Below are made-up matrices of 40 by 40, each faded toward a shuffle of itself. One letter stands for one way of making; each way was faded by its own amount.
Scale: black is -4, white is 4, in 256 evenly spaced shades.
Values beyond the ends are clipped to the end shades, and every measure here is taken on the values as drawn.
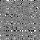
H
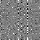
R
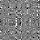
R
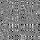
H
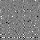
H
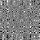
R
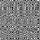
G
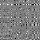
H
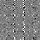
R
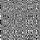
G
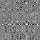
H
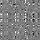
R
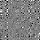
R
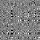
R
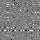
H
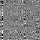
R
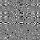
H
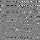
H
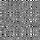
H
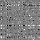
H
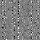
R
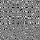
H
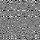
H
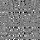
H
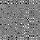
H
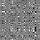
R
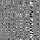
G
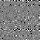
H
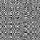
G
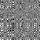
G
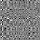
G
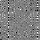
R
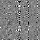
R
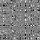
R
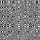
H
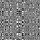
G
